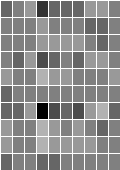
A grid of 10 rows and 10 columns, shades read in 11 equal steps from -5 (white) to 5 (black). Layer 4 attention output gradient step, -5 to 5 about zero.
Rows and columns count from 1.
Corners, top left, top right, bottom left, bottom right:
1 0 1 0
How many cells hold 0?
47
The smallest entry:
-2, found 4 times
